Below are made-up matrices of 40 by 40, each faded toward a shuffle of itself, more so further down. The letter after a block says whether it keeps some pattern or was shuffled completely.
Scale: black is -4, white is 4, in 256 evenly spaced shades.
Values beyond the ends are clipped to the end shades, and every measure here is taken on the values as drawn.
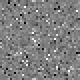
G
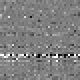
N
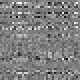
N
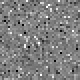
G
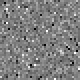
G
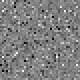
G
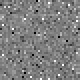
G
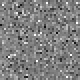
G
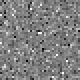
G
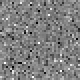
G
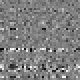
N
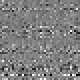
N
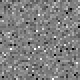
G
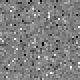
G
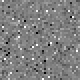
G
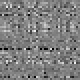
N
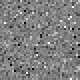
G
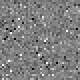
G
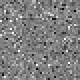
G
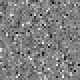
G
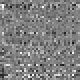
N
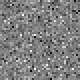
G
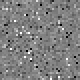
G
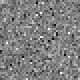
G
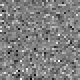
G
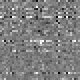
N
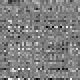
N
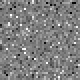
G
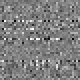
N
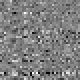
N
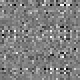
N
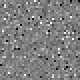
G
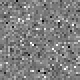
G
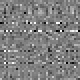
N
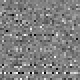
N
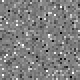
G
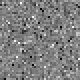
G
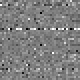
N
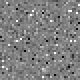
G
